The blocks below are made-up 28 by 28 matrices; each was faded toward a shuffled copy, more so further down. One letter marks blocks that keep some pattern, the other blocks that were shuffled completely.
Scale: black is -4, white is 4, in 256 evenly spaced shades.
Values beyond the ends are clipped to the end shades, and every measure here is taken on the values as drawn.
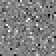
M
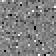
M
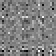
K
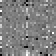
K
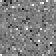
M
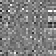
K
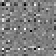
K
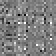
K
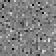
M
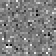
M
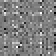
K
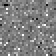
M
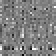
K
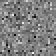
M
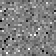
M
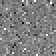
M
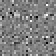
K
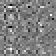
K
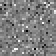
M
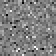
M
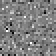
M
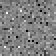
M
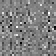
K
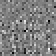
K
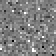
M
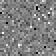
M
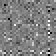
K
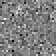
M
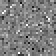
M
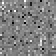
M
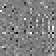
K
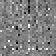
K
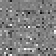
K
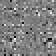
K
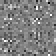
K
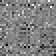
K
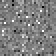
M
